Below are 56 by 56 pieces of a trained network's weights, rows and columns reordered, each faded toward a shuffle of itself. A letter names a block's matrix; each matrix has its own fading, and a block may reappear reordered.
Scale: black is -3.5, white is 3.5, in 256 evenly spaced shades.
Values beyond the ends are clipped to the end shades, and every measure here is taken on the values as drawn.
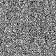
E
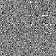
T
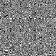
T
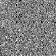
T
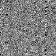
T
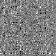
T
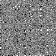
T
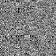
T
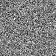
E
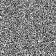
E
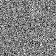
E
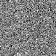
E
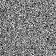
E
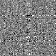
T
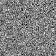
T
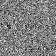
E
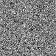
E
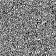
E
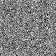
E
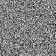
T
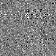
T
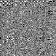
T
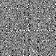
T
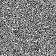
E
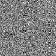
T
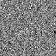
T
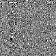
T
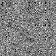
T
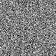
E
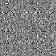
T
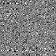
T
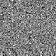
T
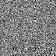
T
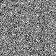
E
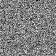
E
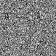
E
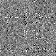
T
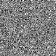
T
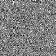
T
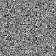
T
